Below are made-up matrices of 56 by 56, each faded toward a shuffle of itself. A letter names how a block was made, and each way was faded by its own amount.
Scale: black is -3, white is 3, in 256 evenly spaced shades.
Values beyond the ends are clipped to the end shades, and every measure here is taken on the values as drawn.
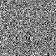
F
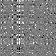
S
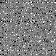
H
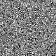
F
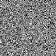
F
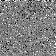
H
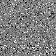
H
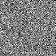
F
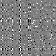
S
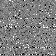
H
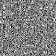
F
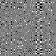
S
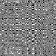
S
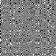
S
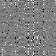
S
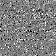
H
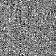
F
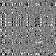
S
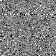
H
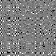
S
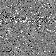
H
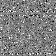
H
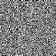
F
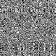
F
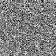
F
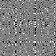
S
